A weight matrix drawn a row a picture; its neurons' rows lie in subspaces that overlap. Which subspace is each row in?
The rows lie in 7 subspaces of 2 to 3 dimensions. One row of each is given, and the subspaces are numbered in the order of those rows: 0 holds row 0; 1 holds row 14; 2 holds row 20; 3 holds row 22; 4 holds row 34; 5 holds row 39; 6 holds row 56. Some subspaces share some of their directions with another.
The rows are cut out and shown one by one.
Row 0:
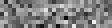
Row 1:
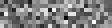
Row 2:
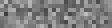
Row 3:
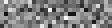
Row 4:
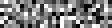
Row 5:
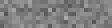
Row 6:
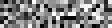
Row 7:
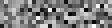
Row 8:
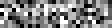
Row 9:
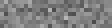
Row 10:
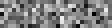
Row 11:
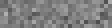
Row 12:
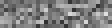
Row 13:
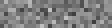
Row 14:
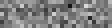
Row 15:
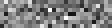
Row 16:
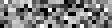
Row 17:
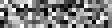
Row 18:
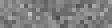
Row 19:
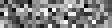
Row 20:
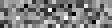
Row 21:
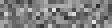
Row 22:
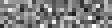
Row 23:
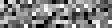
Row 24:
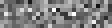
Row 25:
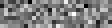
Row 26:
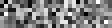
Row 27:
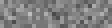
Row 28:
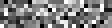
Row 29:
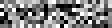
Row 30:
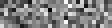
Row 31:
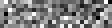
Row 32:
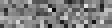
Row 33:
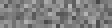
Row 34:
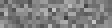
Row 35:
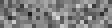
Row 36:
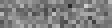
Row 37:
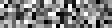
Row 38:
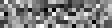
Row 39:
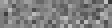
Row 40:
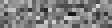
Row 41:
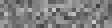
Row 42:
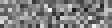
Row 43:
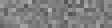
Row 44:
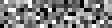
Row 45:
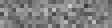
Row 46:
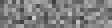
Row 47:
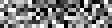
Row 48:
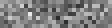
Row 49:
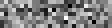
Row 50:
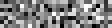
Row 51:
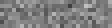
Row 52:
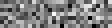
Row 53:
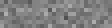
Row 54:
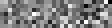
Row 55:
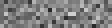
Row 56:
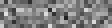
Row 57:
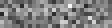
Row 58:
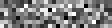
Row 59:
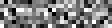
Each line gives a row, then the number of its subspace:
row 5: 6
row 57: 3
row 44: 3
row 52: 1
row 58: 2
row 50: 3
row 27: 6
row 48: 6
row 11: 5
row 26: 2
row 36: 5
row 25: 0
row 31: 5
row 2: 2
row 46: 3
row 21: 0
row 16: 1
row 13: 3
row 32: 4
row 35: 6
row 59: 6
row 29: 4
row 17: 5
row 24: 0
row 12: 4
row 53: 6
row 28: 4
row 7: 5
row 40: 4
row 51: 3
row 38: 0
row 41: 0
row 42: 4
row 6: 3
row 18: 6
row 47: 1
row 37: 2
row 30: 0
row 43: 0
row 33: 2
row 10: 1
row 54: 5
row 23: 0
